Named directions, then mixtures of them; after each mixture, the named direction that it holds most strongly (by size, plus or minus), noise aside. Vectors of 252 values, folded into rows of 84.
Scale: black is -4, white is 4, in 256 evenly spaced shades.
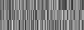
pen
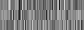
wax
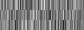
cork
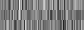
wax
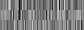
wax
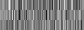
wax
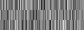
cork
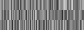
pen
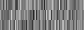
cork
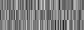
cork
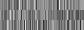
wax
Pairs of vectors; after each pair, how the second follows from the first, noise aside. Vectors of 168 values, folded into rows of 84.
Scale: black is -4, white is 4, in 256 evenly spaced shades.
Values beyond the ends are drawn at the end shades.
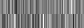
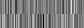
sign-scrambled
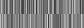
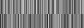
negated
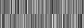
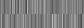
shrunk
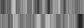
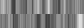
negated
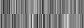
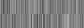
shrunk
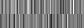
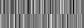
negated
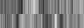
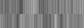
shrunk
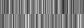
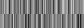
negated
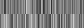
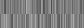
shrunk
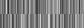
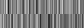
sign-scrambled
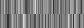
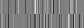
partly zeroed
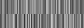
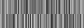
negated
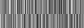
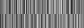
negated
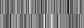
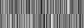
sign-scrambled
